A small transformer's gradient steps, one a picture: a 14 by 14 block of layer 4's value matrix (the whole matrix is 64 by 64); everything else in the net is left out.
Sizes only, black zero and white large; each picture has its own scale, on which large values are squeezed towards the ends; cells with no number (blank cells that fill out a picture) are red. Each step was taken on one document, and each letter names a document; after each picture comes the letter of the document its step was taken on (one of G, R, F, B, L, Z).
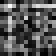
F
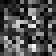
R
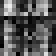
F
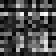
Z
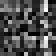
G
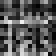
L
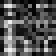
F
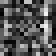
G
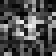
R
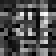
Z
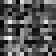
L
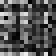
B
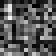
F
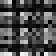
B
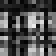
R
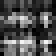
L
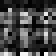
B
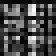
R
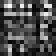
L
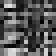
F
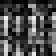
R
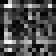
F
